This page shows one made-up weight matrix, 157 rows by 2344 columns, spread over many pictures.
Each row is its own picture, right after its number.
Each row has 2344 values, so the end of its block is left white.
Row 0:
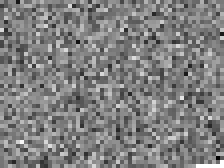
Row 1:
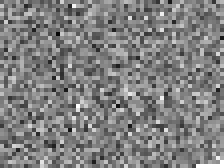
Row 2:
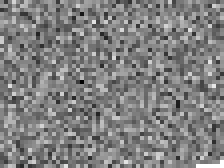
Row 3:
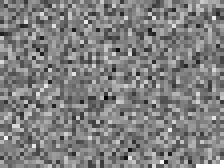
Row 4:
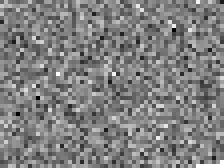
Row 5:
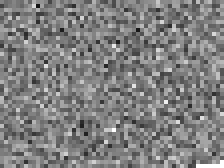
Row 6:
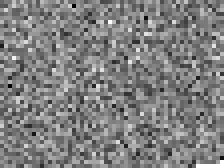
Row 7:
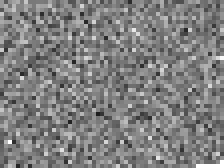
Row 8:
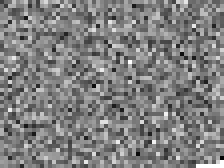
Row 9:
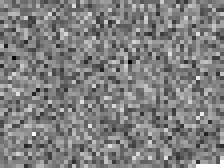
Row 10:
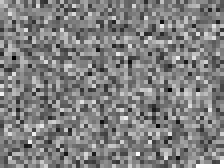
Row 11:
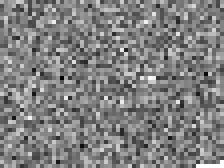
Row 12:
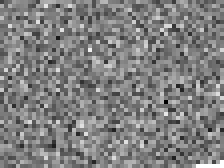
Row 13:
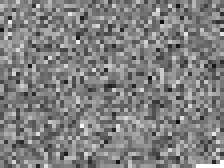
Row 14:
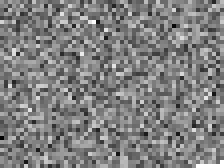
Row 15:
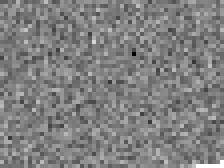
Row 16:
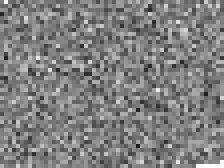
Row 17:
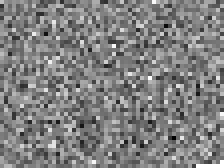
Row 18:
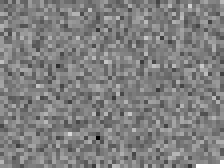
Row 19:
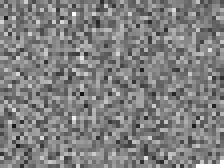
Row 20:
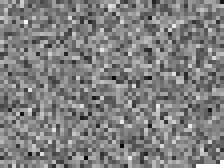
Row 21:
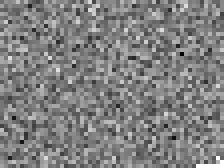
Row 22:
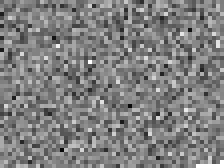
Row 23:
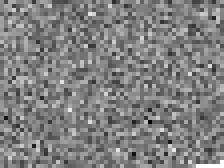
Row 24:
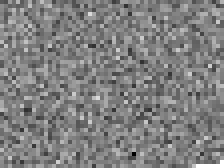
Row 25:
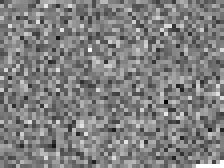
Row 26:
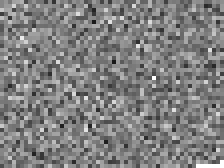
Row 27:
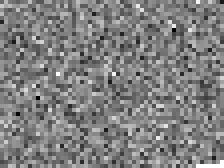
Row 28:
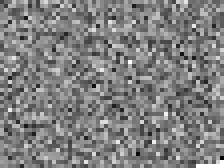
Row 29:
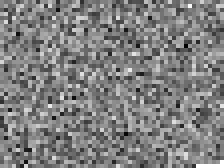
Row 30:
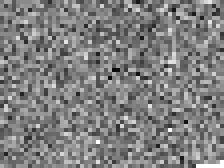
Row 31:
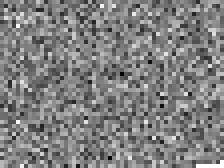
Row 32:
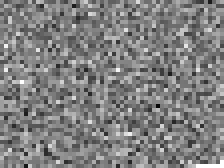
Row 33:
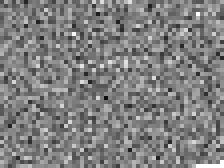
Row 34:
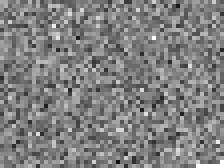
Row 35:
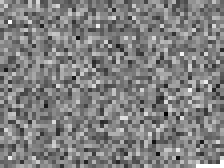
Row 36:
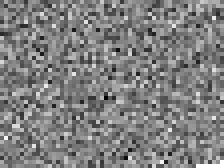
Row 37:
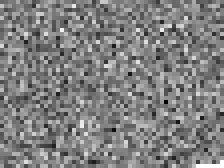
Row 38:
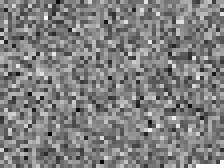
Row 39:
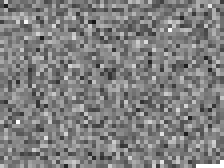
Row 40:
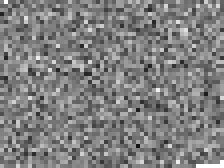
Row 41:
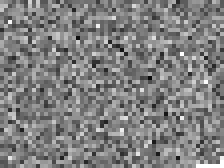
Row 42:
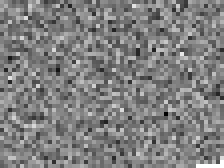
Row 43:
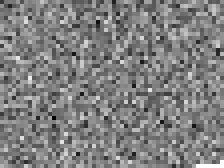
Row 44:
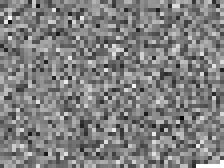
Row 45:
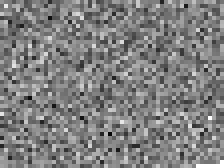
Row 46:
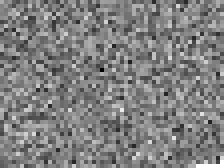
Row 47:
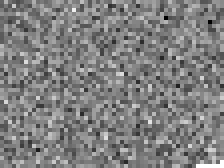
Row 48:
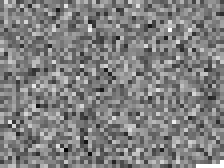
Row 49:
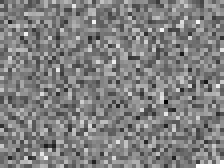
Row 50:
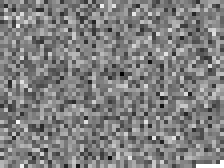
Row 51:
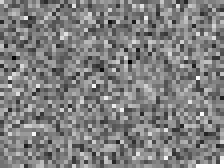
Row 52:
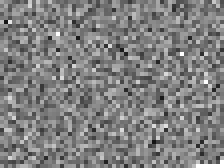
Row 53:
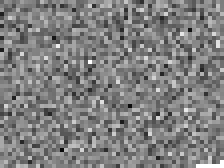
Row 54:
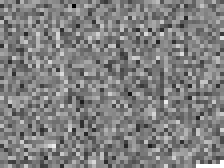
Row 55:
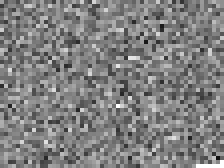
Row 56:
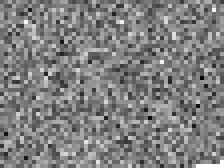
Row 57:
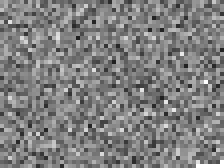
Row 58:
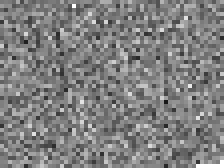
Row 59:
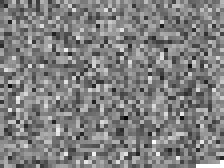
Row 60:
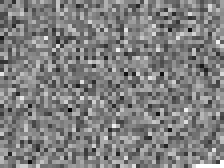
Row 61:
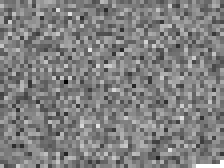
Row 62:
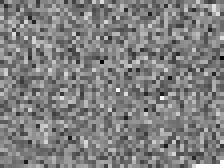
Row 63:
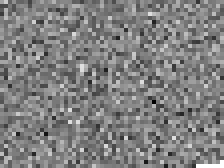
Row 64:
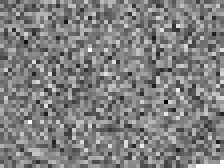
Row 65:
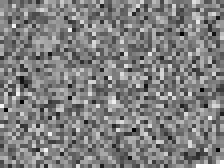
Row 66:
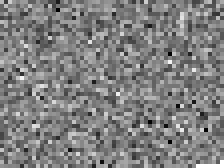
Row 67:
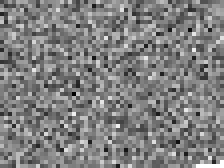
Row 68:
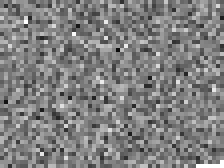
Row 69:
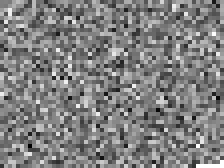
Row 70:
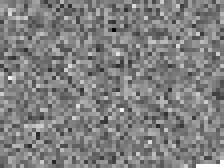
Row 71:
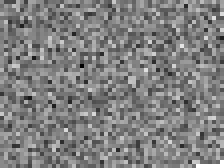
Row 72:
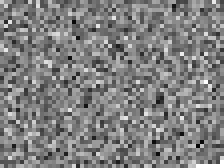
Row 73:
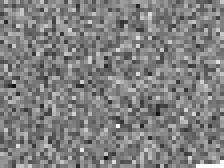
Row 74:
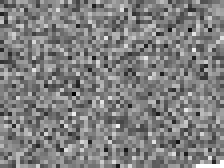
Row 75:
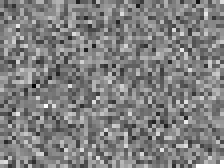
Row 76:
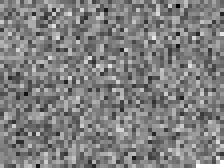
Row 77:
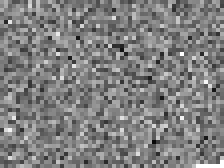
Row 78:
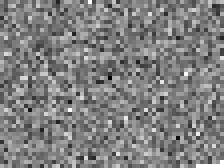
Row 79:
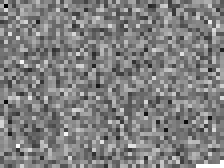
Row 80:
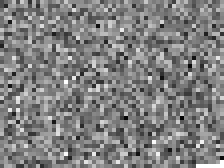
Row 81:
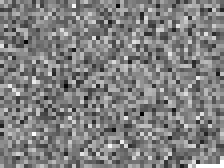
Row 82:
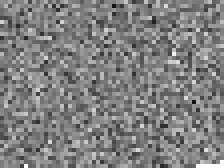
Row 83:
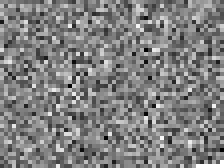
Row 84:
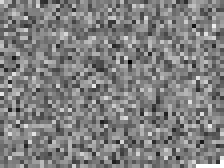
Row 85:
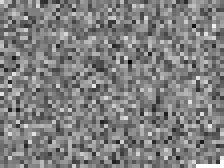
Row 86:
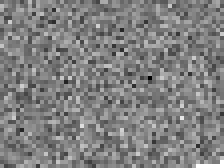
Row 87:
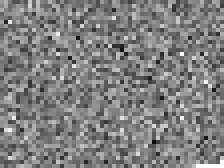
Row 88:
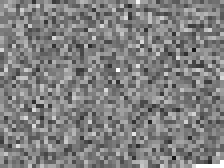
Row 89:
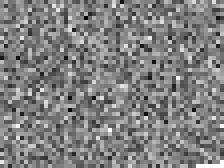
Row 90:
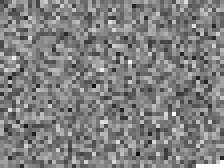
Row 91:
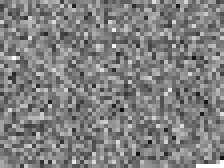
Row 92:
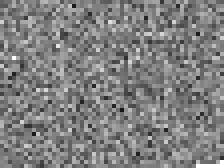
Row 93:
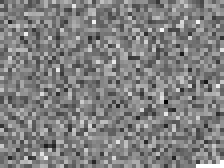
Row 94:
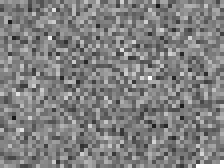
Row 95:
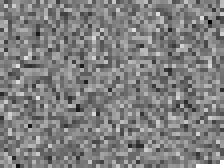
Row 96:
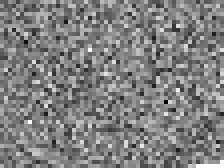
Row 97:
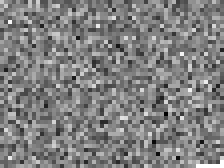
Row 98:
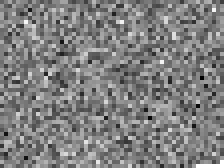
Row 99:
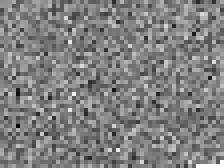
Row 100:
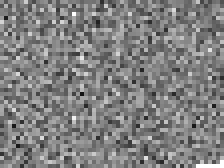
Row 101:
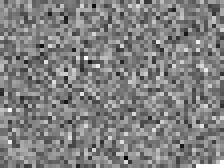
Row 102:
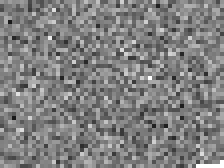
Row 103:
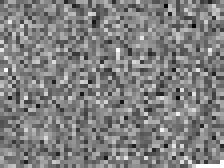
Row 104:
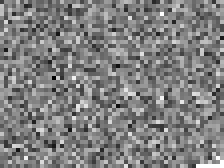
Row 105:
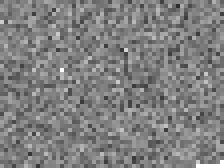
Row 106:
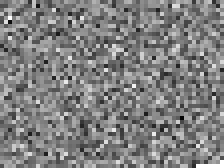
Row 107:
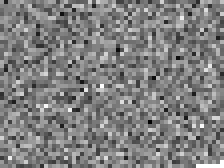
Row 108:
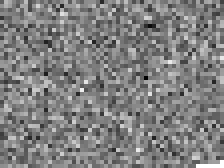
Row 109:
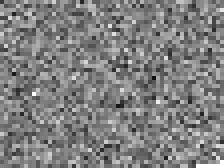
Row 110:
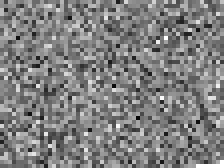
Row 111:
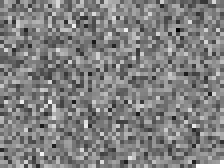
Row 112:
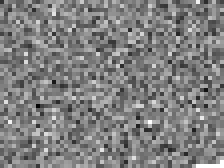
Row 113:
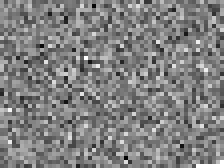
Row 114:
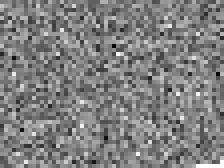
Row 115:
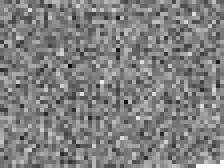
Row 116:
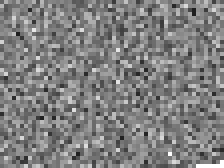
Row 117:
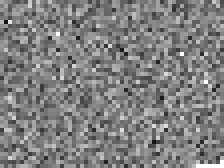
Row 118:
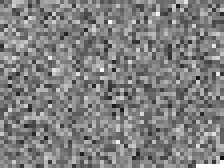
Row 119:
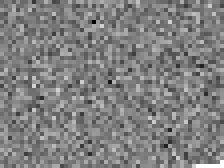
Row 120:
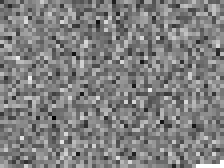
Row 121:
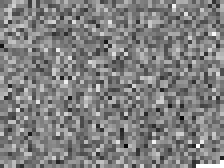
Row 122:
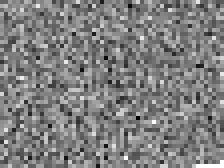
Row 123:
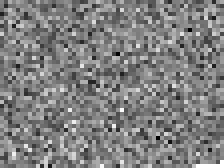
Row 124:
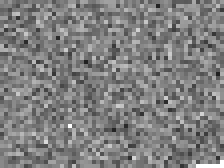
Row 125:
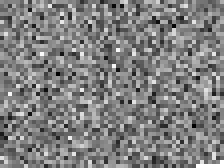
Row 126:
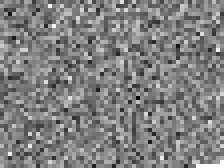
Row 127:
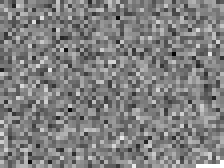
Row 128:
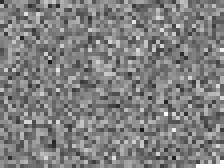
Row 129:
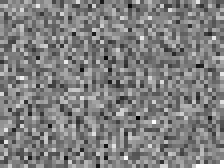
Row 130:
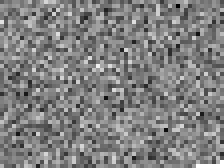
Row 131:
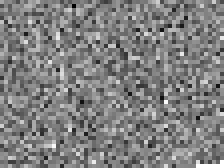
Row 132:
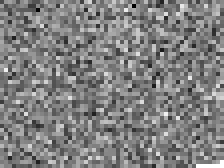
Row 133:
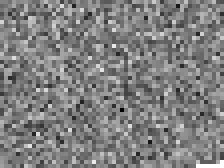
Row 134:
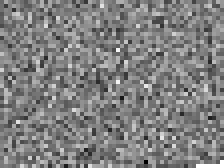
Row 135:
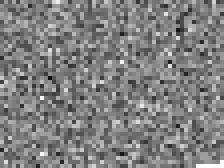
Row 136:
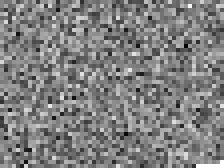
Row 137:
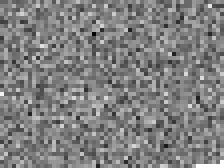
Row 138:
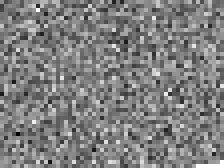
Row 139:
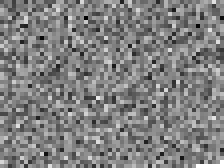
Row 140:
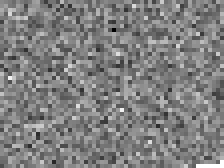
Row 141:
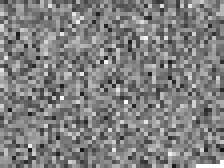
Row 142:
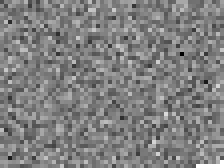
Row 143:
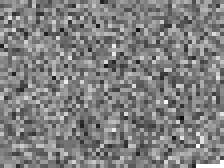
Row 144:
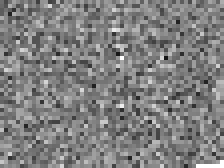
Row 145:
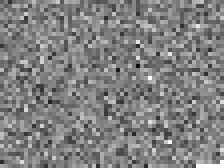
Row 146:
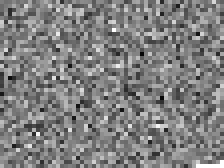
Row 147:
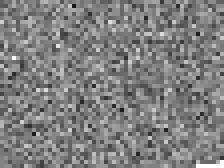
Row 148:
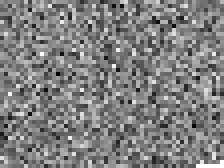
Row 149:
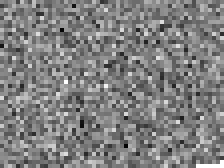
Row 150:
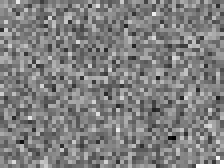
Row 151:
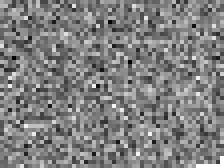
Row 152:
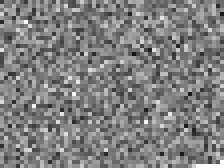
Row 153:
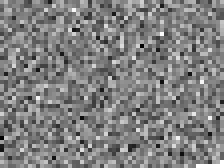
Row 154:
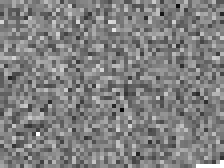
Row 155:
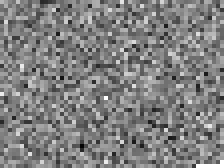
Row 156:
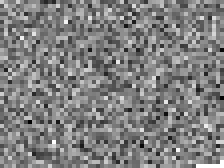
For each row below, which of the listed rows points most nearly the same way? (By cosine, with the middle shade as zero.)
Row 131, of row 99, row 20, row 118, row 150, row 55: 55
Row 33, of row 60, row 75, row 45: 60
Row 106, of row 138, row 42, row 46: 138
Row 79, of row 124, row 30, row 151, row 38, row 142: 30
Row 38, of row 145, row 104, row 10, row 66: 66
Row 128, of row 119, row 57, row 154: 154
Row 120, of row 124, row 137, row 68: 68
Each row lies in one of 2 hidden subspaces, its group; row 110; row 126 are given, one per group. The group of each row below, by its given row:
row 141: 110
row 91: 126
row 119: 110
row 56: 110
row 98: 110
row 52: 126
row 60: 110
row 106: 126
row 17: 126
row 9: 126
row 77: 126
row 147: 126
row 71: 110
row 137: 110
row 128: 126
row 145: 110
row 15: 110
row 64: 126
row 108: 110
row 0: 126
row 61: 126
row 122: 110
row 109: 126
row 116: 110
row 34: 126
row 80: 126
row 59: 126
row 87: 126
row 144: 126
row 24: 110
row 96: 126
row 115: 110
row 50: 110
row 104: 126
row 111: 110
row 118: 126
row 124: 126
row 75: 110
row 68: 110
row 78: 110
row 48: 110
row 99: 110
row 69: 126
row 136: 110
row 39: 110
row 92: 126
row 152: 110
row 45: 110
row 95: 110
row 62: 110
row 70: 126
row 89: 110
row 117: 126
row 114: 126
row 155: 126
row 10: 126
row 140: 126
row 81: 126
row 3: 110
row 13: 126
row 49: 126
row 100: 110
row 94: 126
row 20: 110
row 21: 126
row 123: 110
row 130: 126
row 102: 126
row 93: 126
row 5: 126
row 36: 110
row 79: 110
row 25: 126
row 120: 110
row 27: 110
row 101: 110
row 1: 126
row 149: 126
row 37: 126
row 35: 126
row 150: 126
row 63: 110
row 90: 126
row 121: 126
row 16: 110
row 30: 110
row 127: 110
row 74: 110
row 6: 126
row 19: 110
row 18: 110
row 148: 110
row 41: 126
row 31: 110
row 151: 126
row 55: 126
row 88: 110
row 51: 126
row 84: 126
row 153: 110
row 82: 110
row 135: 110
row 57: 126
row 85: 126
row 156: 126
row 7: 110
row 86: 126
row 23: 110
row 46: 126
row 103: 110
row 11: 126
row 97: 126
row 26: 126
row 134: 110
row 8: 126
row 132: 126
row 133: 126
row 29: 110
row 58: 126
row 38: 110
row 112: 110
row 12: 126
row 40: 110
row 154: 126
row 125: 110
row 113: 110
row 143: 126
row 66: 110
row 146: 126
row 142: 126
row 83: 110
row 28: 126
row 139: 110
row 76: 126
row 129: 110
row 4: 110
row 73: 110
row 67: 110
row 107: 110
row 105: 126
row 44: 126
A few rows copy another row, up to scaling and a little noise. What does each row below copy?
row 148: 125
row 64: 96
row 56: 98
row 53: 22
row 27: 4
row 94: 102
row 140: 70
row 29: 136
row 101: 113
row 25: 12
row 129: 122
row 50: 31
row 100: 19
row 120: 43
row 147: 92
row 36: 3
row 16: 40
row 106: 44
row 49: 93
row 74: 67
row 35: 97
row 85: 84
